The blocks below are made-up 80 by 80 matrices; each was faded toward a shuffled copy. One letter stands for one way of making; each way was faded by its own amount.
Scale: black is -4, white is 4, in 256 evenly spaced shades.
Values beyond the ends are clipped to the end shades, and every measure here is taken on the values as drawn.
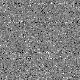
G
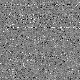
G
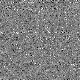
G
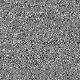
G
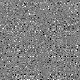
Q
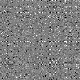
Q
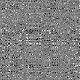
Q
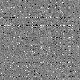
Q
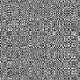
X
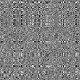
X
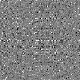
Q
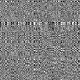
X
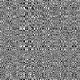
X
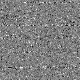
G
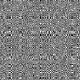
X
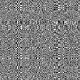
X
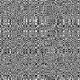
X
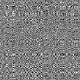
X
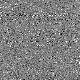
G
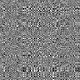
X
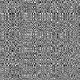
X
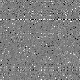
Q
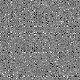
Q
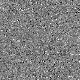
G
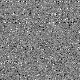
G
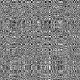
X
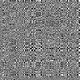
X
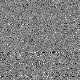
G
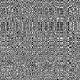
X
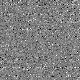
G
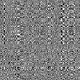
X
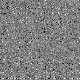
G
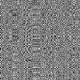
X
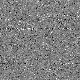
G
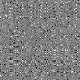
Q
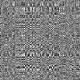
X
